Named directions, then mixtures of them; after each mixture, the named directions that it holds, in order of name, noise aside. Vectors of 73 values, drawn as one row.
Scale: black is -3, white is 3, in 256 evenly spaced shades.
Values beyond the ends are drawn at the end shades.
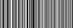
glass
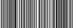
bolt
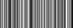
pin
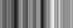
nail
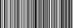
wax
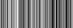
bolt, nail, pin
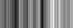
nail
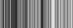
nail, wax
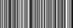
pin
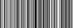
wax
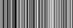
bolt, glass, nail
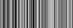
bolt, glass, nail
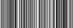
bolt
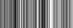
bolt, nail, wax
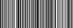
bolt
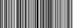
bolt, glass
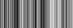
nail, wax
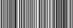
bolt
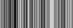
bolt, nail, pin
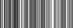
nail, pin, wax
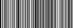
bolt, wax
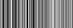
glass, nail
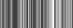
glass, nail, pin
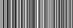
bolt, glass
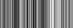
glass, nail, wax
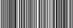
bolt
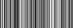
nail, pin, wax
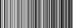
nail, wax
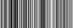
bolt, glass, nail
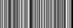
pin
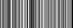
glass, pin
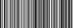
wax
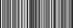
glass, pin, wax
